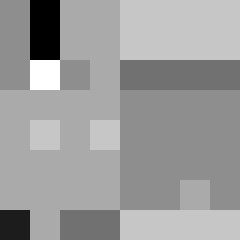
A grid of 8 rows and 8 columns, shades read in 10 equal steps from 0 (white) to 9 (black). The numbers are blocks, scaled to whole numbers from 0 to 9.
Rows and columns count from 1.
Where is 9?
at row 1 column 2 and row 2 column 2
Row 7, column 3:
3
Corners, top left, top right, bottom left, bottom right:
4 2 8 2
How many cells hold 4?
19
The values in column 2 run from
0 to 9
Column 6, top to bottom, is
2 2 5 4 4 4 4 2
